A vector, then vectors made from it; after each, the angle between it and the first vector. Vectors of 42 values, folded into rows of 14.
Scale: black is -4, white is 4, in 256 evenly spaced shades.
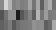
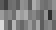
partly opposed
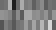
orthogonal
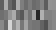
orthogonal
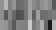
partly aligned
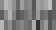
partly aligned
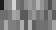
orthogonal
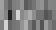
partly opposed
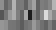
orthogonal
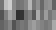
nearly parallel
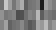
partly aligned
